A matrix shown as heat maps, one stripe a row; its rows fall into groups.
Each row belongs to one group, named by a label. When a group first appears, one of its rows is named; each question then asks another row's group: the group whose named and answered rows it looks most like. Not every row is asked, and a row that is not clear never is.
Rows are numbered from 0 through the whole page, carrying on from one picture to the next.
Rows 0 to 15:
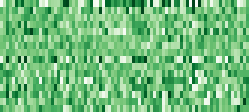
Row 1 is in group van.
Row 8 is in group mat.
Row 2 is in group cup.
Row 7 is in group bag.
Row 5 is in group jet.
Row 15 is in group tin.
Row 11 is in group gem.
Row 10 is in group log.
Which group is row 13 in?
jet
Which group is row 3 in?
mat
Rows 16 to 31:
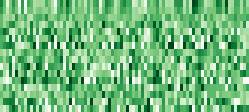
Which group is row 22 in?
log
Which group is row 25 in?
tin
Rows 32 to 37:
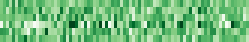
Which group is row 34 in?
log
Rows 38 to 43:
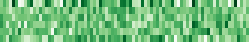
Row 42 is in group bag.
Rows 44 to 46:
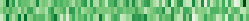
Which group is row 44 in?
bag
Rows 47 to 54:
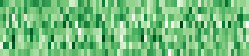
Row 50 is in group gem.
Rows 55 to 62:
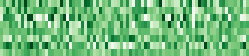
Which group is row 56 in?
mat
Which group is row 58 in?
jet
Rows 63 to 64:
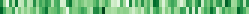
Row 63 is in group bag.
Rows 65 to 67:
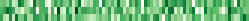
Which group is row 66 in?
log
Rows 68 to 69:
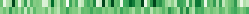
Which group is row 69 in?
jet
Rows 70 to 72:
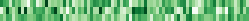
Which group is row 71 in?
mat
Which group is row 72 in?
van
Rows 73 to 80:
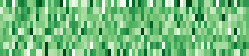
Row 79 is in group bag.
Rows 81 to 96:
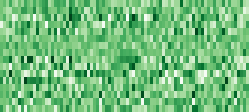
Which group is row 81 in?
gem
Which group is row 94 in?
van
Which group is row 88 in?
bag
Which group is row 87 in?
jet
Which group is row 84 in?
tin
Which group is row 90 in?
cup
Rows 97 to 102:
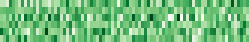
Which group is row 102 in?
mat
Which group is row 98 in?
log
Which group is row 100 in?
bag
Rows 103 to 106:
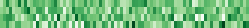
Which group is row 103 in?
mat
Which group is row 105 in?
log
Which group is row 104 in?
tin
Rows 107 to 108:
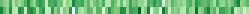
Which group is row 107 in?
tin
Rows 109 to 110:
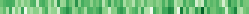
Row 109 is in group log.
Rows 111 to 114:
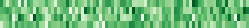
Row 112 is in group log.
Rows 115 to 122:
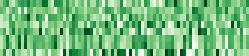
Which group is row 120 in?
mat
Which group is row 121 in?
mat
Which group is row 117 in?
tin
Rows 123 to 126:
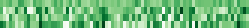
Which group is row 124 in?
bag
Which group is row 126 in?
tin
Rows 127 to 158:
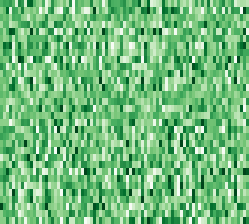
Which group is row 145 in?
log
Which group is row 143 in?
bag
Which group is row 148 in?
log
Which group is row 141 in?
cup
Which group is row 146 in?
jet
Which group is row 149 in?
tin
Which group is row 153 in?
jet
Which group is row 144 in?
cup
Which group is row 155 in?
van
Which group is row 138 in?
van
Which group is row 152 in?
jet
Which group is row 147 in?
gem
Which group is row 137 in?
jet
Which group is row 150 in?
van
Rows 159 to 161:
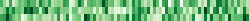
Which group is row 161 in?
log
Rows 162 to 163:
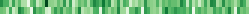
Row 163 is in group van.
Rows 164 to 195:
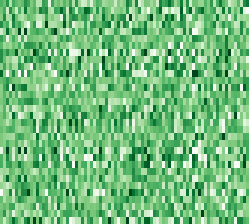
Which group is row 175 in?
log
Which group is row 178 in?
cup
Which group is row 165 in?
gem
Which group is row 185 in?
mat
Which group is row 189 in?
mat
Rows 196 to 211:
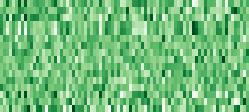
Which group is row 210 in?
bag
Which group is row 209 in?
mat
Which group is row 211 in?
tin
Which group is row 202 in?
van
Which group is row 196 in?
mat
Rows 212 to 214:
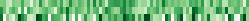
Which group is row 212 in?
cup
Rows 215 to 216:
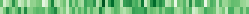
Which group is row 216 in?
mat
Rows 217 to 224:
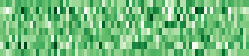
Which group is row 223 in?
mat
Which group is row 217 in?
van
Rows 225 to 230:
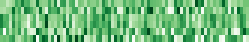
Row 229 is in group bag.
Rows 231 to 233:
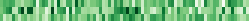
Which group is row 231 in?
log
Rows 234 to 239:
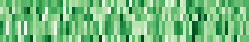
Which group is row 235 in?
tin
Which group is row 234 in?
van
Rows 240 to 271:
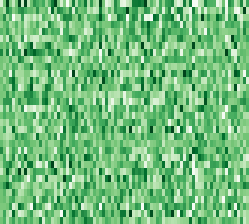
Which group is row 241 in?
bag
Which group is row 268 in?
log
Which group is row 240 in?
mat
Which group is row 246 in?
van
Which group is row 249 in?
van
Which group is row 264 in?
mat
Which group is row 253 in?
cup
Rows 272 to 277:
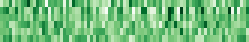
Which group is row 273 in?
jet
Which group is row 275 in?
cup
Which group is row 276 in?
gem
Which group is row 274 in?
jet
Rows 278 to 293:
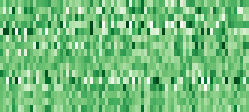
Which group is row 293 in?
van
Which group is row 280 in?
log
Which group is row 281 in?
van
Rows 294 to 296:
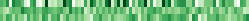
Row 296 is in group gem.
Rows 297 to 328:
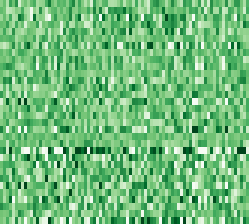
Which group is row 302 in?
log
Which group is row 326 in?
jet
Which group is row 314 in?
cup
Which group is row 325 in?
gem
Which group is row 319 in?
tin
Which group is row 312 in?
tin
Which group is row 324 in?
bag
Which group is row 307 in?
bag
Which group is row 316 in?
mat
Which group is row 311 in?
mat
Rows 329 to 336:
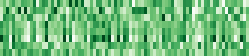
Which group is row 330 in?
mat
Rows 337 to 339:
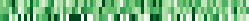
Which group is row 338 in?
van
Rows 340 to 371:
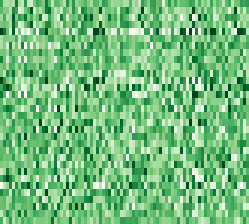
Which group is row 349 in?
gem
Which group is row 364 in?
mat
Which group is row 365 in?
log
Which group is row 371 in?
bag
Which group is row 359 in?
mat
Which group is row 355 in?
log
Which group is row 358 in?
log
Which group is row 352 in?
log
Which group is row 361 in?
gem
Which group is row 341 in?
van
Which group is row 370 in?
mat
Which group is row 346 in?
jet
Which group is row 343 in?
van
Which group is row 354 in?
bag
